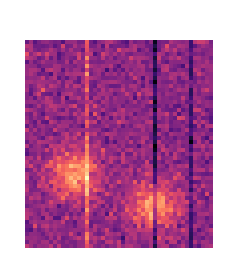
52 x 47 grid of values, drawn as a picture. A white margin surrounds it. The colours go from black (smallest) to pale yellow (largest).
Mirror symmetry: none. Bumps: two. Odd lines: columns 16, 33 and 42.
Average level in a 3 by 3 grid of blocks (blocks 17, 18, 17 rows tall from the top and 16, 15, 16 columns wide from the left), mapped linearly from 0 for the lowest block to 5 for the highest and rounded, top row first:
2 1 0
5 2 0
4 4 4
